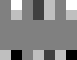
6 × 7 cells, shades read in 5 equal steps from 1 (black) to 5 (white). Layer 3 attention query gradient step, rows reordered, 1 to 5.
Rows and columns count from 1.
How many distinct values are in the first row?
4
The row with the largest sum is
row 1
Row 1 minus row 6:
-1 4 0 -2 2 -1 4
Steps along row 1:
up down down up down up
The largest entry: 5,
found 2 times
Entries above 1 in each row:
7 7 7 7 7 5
